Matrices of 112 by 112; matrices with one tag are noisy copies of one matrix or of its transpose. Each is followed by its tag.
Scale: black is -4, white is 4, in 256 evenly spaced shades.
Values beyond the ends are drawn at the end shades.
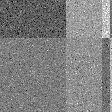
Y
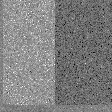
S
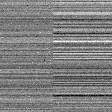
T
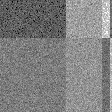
Y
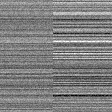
T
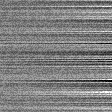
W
